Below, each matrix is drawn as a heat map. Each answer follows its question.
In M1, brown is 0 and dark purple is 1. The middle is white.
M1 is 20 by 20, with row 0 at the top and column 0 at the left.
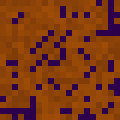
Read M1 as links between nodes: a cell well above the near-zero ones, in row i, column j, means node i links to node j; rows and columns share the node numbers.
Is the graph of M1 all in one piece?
yes
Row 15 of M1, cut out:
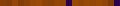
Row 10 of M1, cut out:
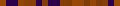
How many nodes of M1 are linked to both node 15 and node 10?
0
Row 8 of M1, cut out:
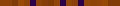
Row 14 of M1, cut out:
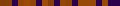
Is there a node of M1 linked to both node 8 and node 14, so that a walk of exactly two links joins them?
no
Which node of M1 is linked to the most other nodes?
node 18
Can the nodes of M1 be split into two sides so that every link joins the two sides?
no
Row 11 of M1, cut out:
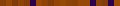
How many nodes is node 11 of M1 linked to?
3
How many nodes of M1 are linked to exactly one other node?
0
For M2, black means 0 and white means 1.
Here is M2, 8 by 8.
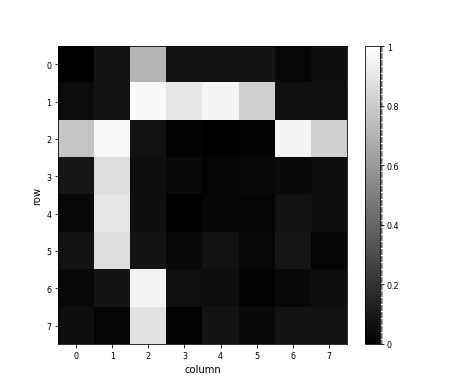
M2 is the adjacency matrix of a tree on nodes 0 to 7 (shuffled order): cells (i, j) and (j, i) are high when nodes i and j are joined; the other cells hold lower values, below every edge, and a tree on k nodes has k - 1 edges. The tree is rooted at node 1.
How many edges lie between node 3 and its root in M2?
1
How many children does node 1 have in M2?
4
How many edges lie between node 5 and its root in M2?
1
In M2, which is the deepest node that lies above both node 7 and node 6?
2
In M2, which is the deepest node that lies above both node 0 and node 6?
2
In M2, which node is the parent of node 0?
2
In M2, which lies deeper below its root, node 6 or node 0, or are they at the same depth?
the same depth
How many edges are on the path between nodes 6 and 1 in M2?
2
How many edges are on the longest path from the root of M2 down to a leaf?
2
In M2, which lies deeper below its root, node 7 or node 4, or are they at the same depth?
node 7
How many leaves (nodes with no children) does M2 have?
6
